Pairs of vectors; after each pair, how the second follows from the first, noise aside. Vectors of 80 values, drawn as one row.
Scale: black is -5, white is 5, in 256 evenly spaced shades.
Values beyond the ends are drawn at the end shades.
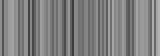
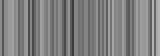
copied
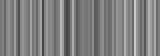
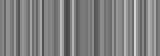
copied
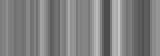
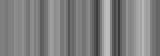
negated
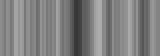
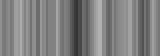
copied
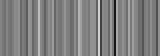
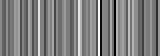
scaled up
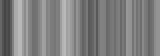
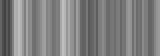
copied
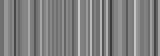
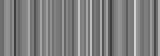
copied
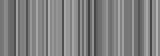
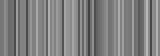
copied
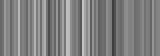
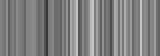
reversed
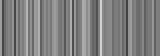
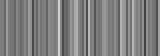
reversed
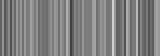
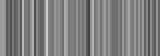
reversed
